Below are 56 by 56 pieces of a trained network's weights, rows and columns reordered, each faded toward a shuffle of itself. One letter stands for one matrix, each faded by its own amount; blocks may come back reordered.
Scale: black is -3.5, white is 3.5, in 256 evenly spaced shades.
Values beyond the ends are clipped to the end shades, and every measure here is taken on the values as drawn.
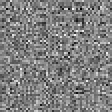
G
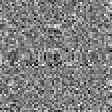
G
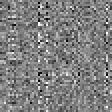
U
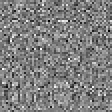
G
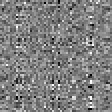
U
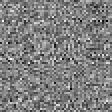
G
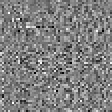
G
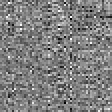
U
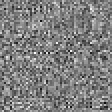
G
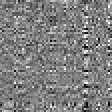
U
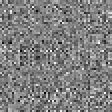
G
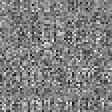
G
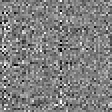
U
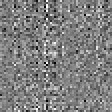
U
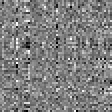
U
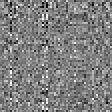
U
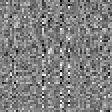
U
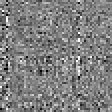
U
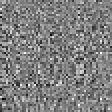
G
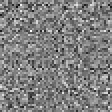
G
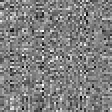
U
